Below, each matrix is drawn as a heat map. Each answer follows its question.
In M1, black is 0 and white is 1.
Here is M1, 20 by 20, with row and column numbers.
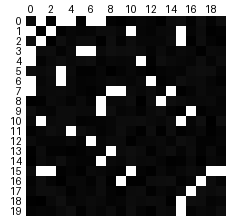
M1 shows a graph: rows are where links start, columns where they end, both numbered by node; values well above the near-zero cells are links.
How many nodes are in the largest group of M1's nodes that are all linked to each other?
3
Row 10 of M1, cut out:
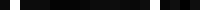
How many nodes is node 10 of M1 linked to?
2
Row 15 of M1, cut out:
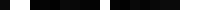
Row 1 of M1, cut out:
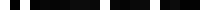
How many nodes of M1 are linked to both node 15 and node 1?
2
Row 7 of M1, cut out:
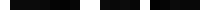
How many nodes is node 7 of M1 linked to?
4
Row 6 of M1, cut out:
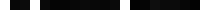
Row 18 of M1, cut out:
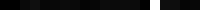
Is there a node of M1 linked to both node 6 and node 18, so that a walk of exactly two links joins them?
no
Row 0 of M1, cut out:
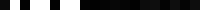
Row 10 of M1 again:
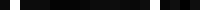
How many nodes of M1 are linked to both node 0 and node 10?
1
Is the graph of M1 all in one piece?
yes
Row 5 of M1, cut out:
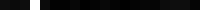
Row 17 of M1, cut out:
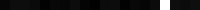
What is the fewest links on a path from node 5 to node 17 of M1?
6
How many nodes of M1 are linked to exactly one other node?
8
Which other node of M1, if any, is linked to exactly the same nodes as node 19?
node 18
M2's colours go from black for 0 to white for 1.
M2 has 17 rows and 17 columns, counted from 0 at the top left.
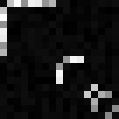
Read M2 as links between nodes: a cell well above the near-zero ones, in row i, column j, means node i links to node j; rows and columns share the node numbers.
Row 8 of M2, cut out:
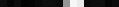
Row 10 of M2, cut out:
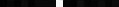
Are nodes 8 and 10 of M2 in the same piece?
yes
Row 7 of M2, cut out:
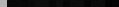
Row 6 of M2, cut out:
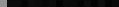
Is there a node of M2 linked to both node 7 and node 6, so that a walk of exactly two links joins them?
yes
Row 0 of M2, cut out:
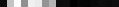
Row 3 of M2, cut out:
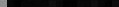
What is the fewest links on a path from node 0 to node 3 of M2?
1
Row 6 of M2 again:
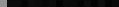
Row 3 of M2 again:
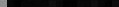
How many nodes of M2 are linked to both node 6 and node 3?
1
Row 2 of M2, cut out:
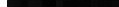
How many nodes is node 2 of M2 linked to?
1
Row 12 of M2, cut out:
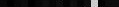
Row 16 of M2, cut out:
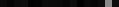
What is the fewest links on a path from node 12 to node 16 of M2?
3
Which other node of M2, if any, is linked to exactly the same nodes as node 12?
node 14
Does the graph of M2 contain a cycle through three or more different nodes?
no
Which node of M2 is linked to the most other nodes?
node 0
